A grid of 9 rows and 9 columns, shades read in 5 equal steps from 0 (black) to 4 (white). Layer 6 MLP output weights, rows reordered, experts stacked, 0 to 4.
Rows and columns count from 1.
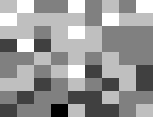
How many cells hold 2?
30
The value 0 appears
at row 9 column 4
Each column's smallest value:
1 1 1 0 1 1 1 2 1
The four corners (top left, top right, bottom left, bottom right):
3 4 1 3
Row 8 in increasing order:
1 1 1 2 2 2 2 2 3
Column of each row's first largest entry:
2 1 5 2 3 5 1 7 5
